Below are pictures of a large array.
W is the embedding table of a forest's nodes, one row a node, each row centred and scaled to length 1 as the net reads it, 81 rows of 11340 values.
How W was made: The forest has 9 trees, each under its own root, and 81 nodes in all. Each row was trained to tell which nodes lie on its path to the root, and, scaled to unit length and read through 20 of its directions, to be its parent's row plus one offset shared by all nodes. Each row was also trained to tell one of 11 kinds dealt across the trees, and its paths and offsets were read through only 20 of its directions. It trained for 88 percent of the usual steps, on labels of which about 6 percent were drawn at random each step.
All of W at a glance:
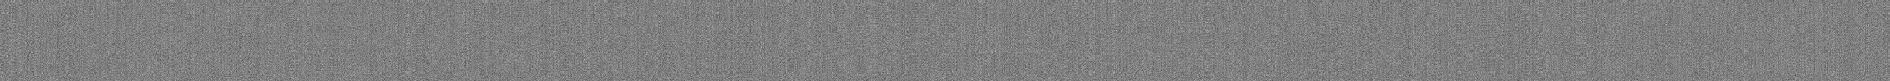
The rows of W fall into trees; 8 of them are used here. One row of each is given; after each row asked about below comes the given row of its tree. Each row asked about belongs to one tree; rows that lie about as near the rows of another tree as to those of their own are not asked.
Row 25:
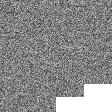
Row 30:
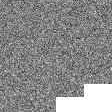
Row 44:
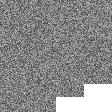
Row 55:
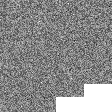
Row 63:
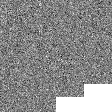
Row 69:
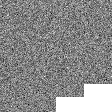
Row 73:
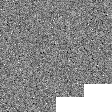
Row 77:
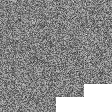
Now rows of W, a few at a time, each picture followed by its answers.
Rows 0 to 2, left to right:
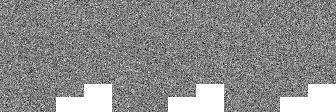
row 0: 73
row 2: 25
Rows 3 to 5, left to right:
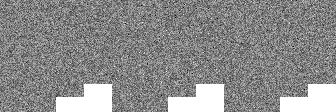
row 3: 55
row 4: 30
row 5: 63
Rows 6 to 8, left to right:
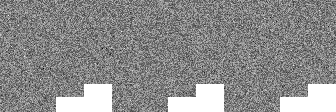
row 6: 55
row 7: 73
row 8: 55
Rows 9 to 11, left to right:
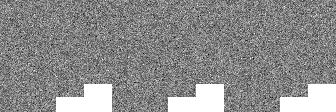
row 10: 77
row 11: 30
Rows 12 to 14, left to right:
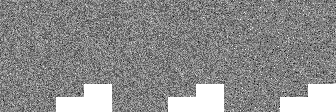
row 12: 55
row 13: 55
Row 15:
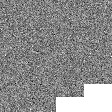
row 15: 73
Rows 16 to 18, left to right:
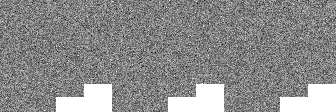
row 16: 73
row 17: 30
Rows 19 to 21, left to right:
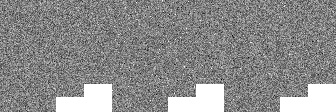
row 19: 25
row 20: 73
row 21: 63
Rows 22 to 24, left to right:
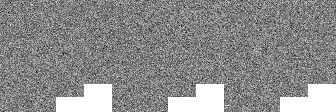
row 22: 30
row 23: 77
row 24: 63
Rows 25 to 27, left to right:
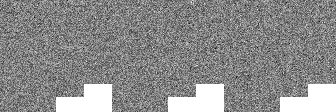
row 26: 44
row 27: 30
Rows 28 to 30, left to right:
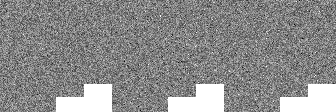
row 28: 55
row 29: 69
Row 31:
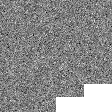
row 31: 30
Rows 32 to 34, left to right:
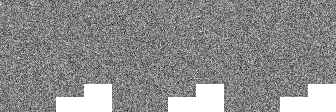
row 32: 30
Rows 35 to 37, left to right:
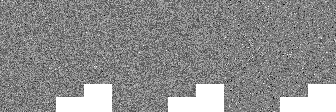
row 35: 63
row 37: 69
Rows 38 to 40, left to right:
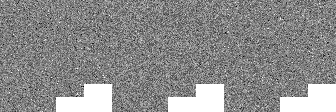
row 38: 73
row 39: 25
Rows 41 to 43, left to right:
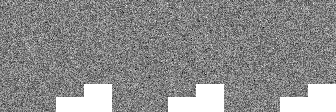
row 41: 63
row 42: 73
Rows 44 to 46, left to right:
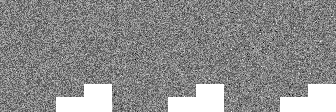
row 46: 63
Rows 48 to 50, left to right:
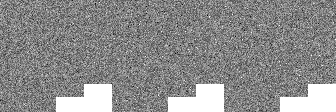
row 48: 63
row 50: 69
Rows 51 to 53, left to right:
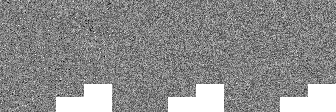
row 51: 69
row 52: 25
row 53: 44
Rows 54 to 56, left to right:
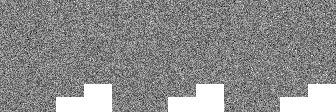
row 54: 44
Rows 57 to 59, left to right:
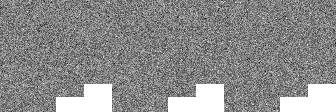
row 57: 73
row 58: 73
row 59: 30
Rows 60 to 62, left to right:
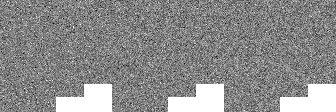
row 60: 63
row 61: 69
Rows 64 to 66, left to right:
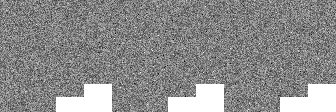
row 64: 44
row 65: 30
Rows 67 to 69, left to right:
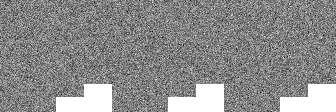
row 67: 30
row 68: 73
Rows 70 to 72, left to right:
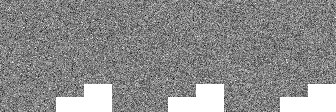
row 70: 30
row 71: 73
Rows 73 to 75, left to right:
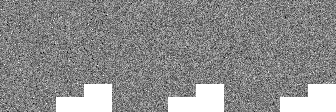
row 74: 25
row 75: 63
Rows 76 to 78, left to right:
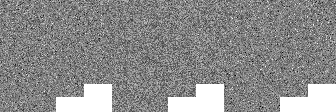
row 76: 55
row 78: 69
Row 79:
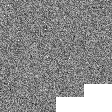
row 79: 63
